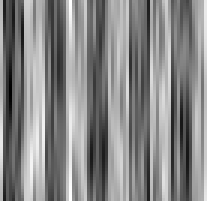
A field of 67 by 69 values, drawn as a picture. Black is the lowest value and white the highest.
Average level on the scale: 50%. Grain: streaks running down. Stripes: upright, repeating 5 times.
